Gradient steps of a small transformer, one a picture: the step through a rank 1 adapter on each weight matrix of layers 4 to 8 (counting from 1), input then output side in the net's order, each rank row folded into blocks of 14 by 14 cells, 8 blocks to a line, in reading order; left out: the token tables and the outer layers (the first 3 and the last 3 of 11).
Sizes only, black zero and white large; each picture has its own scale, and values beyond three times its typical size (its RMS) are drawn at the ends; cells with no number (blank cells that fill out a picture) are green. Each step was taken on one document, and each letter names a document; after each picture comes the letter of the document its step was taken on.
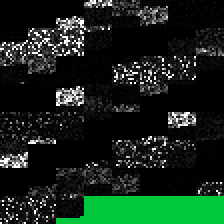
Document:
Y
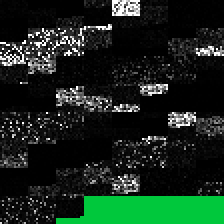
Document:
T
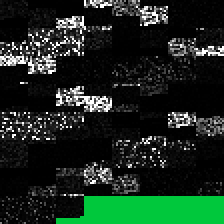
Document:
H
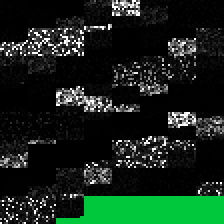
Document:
Y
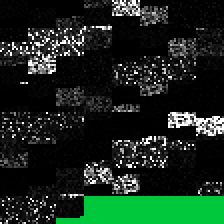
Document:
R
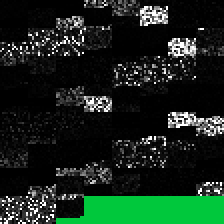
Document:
R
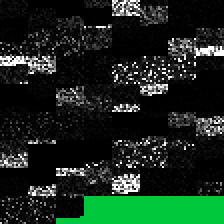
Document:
T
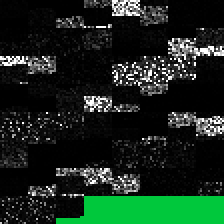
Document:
T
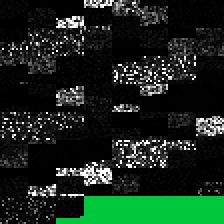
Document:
H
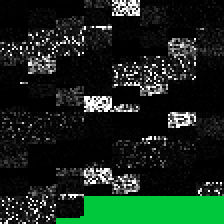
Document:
R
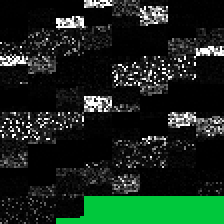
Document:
T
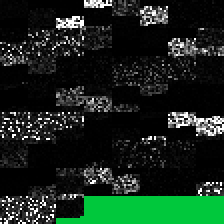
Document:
R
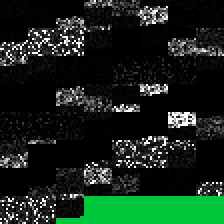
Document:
Y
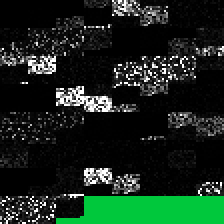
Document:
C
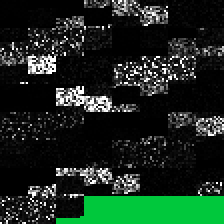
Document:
C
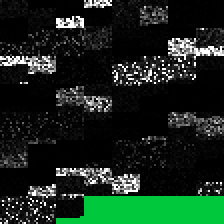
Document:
T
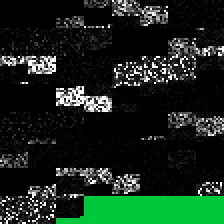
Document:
C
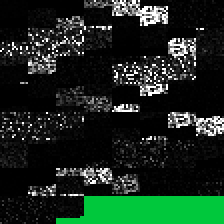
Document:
R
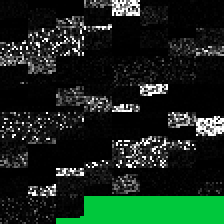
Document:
H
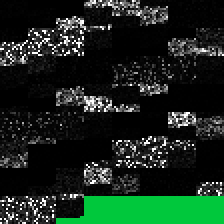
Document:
Y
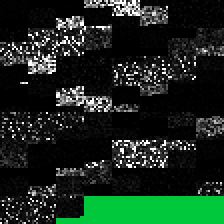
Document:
R
